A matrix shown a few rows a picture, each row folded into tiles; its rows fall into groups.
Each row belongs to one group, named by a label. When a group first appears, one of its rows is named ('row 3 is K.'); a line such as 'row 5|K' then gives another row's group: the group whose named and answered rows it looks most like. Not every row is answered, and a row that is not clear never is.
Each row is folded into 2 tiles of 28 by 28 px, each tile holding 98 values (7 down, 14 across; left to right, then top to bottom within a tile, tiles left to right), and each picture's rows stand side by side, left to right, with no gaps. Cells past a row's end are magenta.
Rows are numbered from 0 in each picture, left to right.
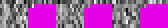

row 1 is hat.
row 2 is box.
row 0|hat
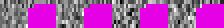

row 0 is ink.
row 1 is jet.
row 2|box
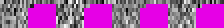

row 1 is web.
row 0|ink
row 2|box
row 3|hat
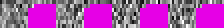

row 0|hat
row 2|web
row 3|box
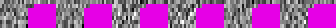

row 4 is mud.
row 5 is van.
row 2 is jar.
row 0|ink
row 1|ink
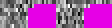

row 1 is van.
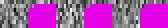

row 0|box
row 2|ink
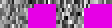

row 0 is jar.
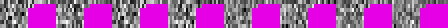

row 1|jet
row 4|box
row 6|hat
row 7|jet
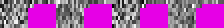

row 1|mud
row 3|jar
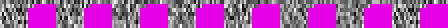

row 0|van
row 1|ink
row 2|mud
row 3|hat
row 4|mud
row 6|box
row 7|van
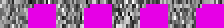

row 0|jar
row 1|jar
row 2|web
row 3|van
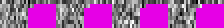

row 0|jar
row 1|hat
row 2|jet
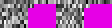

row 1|web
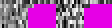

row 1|ink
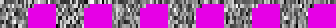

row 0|ink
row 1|web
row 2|hat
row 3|jar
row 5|ink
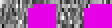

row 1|van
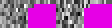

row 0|jar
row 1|ink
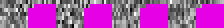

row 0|hat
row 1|ink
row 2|mud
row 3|mud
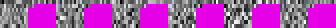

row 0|hat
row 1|van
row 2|box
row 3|jar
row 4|web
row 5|van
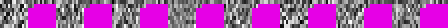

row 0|web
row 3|van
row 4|box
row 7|hat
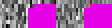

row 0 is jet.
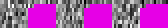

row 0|ink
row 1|jar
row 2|jet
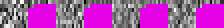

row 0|web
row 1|jet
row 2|van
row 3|hat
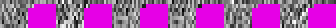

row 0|van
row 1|web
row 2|ink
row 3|ink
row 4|van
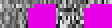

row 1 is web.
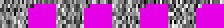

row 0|ink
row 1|jar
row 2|jar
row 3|web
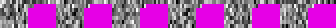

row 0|mud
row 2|hat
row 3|box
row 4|jar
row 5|jet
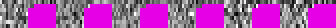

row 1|box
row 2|mud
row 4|mud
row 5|hat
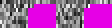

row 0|jar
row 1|van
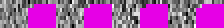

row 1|mud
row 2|jar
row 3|box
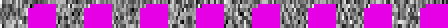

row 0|mud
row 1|box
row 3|jar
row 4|box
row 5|van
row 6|van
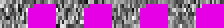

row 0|mud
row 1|web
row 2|mud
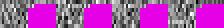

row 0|van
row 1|box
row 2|box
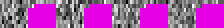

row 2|jet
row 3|jar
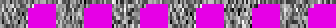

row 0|van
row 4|ink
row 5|hat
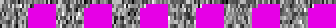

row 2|box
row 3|jet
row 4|hat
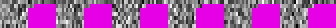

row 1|jet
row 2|web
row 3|jar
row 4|ink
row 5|mud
